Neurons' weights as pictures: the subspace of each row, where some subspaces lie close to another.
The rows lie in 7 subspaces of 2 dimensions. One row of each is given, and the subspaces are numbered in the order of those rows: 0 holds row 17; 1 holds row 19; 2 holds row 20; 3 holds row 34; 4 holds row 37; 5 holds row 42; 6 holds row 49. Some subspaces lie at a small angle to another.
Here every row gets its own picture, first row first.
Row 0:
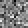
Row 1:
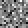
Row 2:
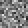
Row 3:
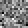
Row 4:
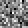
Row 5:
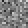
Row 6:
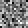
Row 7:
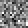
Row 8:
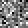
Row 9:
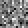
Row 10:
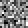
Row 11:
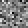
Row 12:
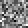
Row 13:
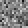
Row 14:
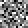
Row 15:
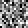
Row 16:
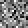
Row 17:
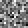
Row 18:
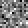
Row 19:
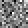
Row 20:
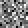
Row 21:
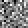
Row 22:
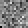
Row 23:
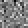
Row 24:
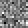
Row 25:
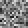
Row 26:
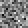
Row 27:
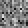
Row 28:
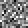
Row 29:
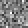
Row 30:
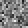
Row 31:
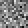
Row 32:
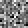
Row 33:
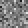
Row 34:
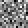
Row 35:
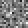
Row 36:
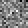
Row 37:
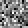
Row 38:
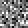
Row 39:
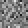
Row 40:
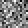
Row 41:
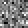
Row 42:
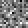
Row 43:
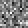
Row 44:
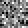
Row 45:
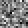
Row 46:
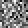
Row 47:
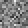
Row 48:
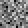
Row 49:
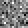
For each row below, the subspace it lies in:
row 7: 2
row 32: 0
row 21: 0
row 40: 1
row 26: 3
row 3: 5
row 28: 5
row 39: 1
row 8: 1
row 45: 5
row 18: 5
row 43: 2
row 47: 1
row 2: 3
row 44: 6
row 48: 2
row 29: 4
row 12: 4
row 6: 3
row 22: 3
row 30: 4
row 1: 5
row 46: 1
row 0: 0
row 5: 0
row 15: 3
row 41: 6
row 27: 2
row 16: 2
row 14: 3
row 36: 1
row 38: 6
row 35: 5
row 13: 4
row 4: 4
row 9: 2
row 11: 0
